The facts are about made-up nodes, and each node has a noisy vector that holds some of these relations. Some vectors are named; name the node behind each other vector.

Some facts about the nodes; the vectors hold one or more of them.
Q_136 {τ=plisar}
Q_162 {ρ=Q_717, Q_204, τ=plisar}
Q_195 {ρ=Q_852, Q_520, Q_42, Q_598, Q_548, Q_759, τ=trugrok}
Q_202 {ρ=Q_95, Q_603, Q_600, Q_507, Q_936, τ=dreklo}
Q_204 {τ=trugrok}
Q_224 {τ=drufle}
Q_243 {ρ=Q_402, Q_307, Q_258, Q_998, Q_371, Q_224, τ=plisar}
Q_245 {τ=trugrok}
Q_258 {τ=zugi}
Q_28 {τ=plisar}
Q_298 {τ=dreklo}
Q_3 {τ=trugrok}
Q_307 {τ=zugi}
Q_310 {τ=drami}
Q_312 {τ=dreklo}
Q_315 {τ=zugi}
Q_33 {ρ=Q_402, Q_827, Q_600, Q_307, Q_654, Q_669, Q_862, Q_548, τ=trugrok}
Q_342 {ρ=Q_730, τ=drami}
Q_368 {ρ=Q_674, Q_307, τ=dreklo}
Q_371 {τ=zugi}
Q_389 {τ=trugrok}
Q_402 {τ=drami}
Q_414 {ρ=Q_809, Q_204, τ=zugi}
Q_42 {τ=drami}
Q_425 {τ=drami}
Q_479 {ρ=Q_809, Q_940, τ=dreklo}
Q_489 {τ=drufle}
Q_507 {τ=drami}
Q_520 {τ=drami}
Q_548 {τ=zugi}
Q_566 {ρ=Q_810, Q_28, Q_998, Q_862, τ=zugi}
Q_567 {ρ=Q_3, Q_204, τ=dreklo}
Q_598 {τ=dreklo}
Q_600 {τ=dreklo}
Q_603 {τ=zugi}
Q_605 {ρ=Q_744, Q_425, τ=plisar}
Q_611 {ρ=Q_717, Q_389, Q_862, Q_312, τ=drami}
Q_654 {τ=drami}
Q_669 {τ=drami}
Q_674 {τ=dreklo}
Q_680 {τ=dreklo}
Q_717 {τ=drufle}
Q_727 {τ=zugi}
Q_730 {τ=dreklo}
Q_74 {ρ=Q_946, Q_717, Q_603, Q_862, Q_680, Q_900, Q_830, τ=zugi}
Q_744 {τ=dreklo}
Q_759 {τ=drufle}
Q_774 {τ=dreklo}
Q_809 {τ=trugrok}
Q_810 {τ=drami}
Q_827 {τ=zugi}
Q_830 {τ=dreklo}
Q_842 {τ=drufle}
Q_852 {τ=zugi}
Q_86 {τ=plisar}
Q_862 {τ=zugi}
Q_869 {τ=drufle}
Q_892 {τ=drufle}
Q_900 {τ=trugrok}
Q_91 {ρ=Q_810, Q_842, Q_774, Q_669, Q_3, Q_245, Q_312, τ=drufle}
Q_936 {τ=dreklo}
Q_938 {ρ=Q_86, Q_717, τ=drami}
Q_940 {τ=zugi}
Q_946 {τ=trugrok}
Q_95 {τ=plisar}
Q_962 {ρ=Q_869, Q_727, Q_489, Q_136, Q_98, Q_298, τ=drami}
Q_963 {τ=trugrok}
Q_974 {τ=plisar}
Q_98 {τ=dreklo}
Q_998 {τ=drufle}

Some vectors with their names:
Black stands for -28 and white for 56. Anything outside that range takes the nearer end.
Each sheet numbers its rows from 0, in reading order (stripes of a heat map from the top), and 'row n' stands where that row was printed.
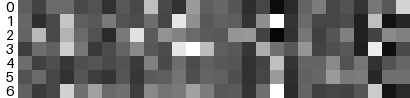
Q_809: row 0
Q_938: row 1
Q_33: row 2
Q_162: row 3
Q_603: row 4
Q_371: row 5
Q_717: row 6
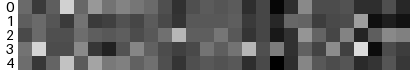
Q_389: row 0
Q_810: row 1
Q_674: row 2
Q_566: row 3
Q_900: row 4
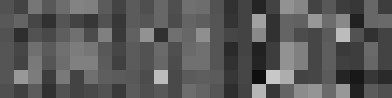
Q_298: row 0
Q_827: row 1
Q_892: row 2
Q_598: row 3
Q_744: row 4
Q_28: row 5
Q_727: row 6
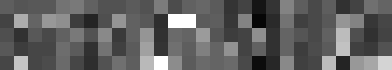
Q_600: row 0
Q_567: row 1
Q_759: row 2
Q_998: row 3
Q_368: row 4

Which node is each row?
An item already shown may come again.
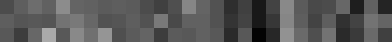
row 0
Q_774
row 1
Q_600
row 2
Q_195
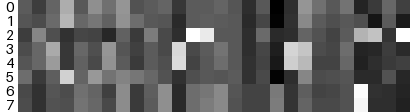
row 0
Q_195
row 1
Q_245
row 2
Q_414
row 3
Q_136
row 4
Q_95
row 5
Q_389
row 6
Q_842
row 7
Q_842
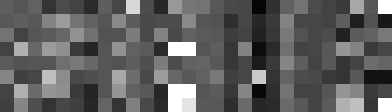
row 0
Q_479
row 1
Q_312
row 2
Q_202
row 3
Q_567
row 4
Q_600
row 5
Q_611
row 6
Q_567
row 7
Q_414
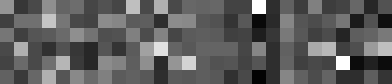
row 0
Q_74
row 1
Q_3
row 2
Q_202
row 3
Q_307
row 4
Q_91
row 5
Q_963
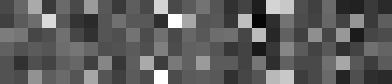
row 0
Q_136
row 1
Q_204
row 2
Q_862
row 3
Q_600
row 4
Q_224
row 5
Q_86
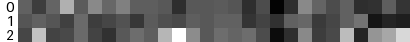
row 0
Q_963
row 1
Q_669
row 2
Q_368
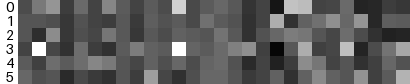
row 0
Q_974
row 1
Q_315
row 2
Q_962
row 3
Q_243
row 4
Q_936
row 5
Q_940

